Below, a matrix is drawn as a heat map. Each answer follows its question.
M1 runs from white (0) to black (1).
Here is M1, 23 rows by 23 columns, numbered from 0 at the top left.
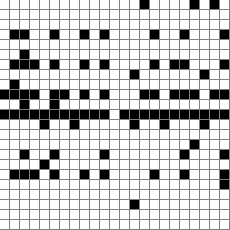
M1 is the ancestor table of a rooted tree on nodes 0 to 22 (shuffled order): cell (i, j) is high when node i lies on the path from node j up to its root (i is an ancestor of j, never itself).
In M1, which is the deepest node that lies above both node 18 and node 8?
3
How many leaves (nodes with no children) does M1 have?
7
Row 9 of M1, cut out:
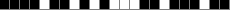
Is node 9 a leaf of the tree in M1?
no
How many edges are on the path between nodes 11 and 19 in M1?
4
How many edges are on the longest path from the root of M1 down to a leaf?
8
